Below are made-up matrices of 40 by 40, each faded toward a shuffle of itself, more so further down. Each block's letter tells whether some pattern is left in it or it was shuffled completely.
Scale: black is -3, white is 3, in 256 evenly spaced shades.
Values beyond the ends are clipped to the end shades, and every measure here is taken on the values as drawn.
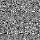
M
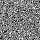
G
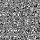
M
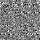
M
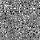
M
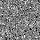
G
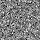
G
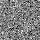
G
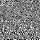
M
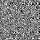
M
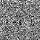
M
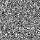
M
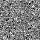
G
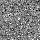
G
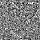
M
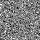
G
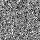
G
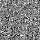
M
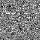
M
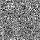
M
